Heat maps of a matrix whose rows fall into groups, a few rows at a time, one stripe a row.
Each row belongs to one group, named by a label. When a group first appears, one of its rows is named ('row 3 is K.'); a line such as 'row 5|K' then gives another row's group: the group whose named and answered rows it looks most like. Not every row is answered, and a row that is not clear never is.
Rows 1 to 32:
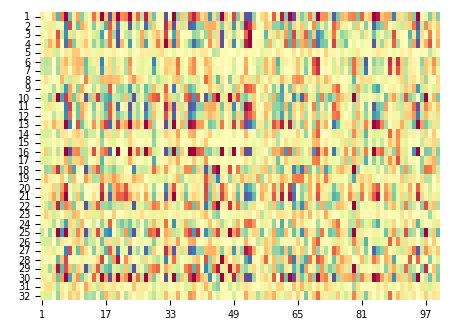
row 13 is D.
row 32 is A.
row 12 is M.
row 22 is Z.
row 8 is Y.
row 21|D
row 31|Y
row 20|D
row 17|A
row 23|Y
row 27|M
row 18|Z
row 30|D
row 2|M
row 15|A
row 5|Y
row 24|M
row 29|Z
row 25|Z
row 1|D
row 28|D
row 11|M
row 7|A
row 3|M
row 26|A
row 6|A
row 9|M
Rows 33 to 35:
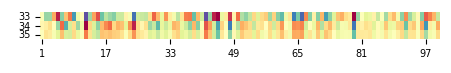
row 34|Y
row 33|Z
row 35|Y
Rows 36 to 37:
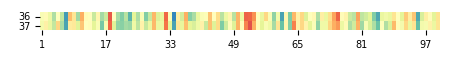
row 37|M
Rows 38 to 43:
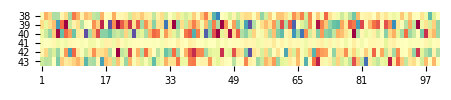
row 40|Z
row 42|D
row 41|A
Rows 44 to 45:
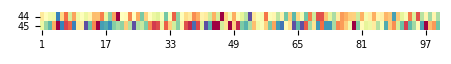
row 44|D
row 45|Z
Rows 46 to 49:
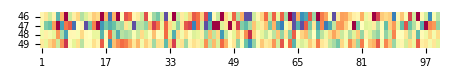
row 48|M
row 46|D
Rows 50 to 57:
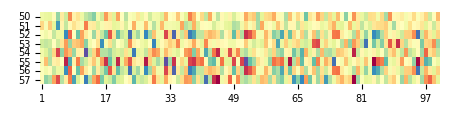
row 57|Z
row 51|Y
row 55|D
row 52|M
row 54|Z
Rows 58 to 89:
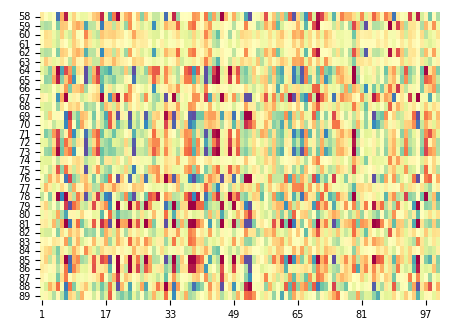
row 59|A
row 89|M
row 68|A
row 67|D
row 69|M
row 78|Z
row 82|A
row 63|Y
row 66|A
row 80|M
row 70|M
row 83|D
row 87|D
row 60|Y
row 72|Z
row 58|D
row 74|A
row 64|Z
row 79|D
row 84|Y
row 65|Z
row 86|D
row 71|Z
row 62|A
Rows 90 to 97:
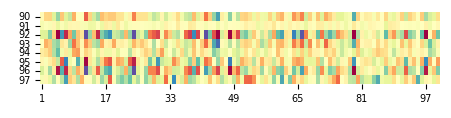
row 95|Y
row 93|Y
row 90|Y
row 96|Z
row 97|M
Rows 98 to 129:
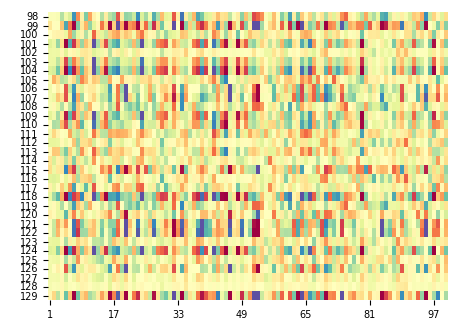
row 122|M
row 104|Z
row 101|Z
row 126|M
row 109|Z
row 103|Z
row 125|A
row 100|Y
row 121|M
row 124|Z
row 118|Z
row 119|M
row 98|M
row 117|Y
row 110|Z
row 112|A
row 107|M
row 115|D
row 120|D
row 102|A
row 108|M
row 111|Y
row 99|D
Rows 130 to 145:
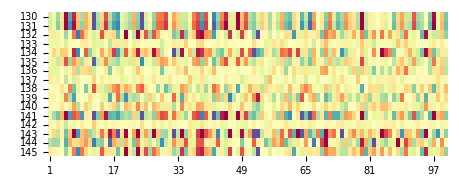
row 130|Z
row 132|D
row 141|Z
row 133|A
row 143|D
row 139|M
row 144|A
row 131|Z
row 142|Y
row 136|A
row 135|Z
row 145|D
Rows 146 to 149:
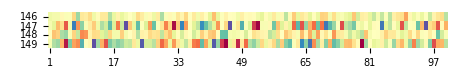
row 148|Y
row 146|A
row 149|Z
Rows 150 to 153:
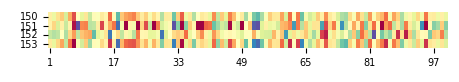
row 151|D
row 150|D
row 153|D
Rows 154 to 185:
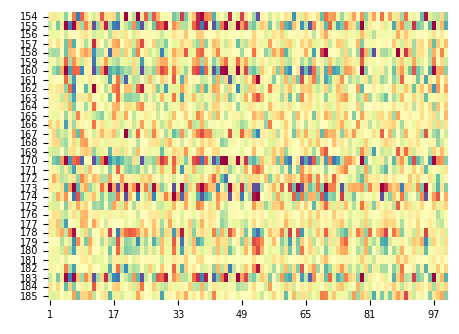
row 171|M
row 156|A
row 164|Y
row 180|M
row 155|Z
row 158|A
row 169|A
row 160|Z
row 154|D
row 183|Z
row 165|A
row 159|Z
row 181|A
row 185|A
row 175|A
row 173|D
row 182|M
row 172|Y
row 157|Y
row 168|Y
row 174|M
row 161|M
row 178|D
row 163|M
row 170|Z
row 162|Y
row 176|Y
